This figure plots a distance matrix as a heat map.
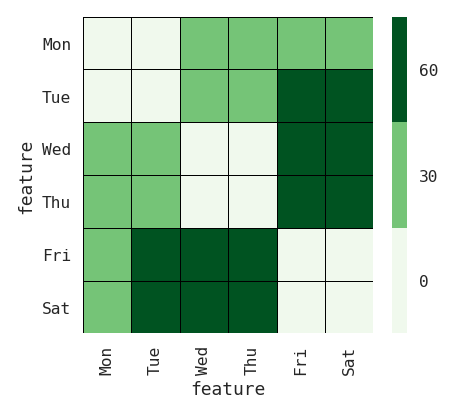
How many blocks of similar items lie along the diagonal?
3
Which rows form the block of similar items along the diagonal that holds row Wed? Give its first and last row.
Wed to Thu
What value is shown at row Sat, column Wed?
60
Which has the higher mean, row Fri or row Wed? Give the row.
Fri
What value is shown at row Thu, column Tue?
30
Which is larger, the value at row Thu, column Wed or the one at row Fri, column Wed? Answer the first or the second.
the second
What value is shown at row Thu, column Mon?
30
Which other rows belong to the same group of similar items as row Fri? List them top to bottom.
Sat
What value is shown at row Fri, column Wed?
60
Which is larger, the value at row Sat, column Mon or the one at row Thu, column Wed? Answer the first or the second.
the first
